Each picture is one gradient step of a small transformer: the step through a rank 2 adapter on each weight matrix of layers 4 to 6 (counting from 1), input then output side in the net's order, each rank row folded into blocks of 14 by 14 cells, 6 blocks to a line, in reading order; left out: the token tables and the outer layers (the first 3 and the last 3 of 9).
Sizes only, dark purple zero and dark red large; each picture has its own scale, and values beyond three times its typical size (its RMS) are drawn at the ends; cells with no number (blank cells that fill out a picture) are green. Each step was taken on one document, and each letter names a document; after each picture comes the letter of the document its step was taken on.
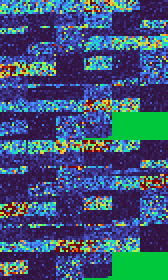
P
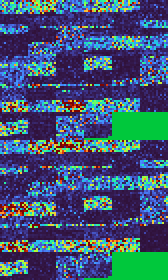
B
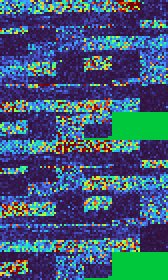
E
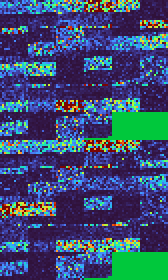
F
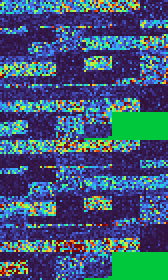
E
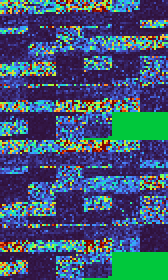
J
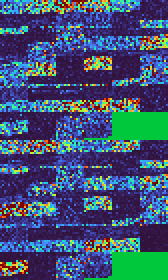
B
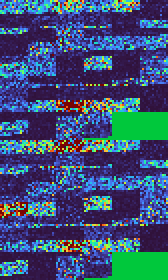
B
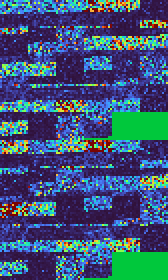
F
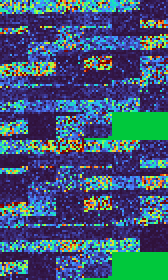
J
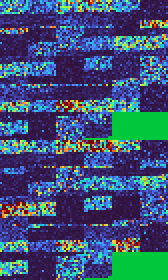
F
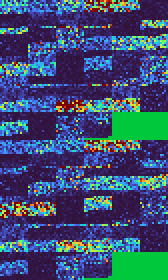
F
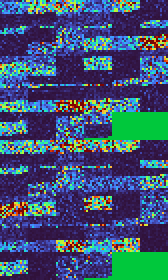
B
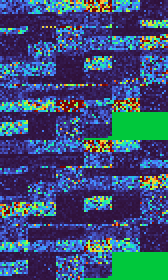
F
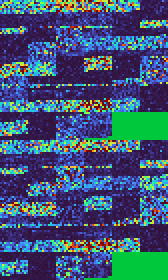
B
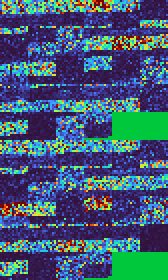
J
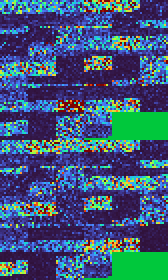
B
